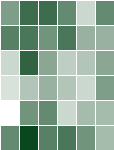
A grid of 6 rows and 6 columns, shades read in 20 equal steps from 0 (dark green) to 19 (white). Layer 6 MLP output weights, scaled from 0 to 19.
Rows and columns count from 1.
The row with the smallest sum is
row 6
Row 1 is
9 4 4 7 15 7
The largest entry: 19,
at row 5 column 1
